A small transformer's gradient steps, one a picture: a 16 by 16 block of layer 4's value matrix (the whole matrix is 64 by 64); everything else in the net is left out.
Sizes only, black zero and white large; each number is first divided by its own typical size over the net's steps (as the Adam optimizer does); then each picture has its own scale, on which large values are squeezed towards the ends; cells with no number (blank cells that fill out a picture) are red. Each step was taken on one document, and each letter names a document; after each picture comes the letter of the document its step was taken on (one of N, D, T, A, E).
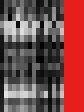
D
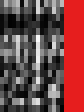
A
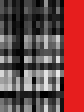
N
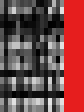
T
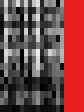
A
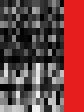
A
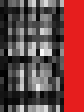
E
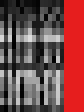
N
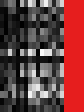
E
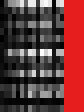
E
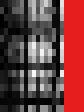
E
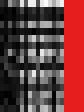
E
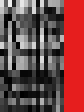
T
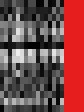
D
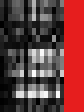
E
